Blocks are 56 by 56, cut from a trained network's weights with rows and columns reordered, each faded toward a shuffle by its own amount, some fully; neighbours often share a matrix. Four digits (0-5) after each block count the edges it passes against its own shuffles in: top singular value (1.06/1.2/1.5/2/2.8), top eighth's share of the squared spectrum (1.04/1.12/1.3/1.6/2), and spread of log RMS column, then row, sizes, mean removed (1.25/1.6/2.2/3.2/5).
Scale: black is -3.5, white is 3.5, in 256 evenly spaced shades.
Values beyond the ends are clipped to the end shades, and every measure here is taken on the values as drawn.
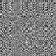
4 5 3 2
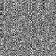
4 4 2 1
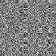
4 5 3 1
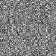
4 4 2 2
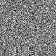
3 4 1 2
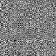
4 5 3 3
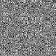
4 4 2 2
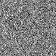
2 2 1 0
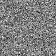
2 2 0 0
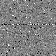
2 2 0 1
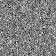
1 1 0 0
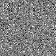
2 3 1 1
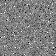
0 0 0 0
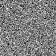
0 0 0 0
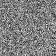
2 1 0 0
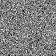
1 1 0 0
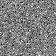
0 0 0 0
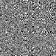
3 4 2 2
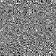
3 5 2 3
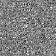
3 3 1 2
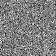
1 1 0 0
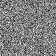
1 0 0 0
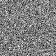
2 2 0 0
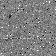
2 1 0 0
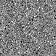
0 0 0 0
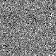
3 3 1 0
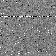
3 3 0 1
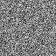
0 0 0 0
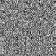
3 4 2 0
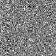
3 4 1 2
